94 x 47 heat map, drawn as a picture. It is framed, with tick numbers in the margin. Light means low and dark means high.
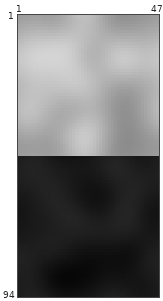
It is made of 2 by 1 panels. Panel 1,1: low, smooth. Panel 2,1: very high, smooth, faint in contrast.
